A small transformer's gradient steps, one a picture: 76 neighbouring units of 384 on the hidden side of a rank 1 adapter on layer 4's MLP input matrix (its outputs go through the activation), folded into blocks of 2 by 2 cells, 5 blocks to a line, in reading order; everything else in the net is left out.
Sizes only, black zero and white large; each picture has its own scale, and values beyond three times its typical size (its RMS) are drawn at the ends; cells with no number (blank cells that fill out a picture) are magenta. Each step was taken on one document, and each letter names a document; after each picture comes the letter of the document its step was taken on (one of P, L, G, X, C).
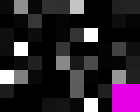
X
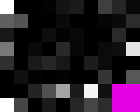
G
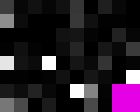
G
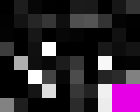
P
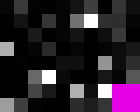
P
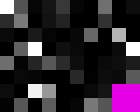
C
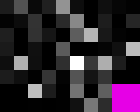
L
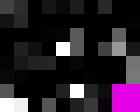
G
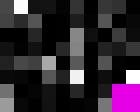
G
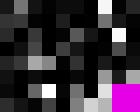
C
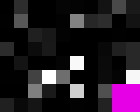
P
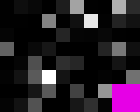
P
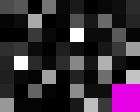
L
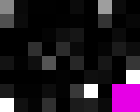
G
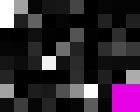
G
